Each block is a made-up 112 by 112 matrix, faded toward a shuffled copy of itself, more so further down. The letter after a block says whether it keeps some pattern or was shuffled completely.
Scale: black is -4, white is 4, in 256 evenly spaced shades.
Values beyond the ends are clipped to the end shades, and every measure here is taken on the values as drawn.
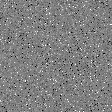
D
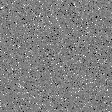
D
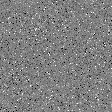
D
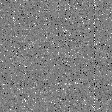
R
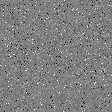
D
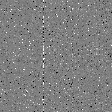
R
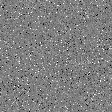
D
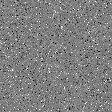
D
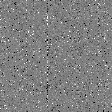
R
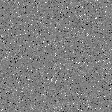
D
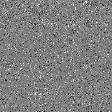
R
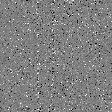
R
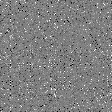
R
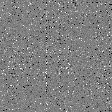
R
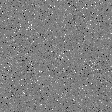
D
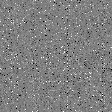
R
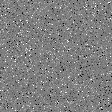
D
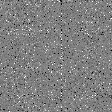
R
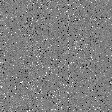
R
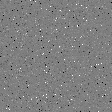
D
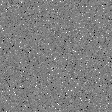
D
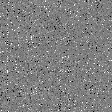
R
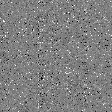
R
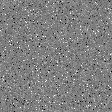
D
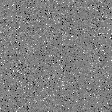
R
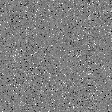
R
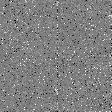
R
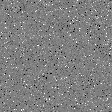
D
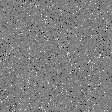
D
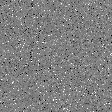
D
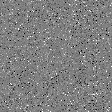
R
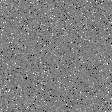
D
